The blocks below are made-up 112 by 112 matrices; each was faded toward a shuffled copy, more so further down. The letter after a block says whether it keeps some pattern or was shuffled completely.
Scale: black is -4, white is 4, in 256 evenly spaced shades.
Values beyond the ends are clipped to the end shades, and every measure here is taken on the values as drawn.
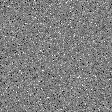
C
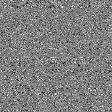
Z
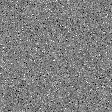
C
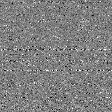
Z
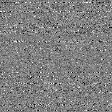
Z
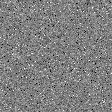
C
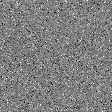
C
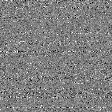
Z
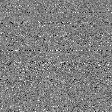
Z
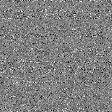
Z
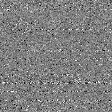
Z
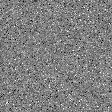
C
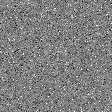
C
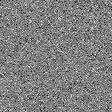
C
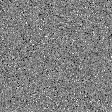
C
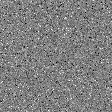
C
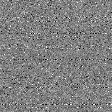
Z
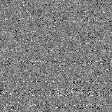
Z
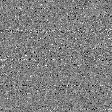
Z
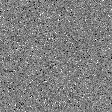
C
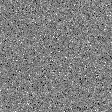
C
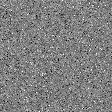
C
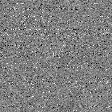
Z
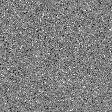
C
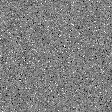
C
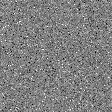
C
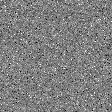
C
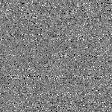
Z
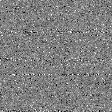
Z
